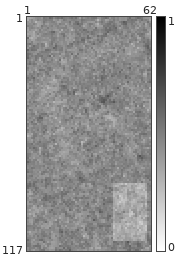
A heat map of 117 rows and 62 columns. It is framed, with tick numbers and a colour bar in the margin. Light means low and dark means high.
Neither half mirrors the other. An odd patch, lower than its surroundings, sits in the bottom right. The field is mottled with small blotches. No regular stripes run through it. The ninth with the lowest average is the bottom right.
